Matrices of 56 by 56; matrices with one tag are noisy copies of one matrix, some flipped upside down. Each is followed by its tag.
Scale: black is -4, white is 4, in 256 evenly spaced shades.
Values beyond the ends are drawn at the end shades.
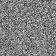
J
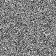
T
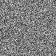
T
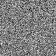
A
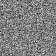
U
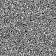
T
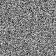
A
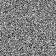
A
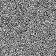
T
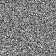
U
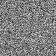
A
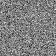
A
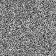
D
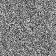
D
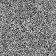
D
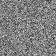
J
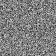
U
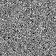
J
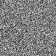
T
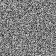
U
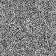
D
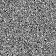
U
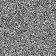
T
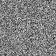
J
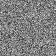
A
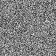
T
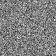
J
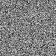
A
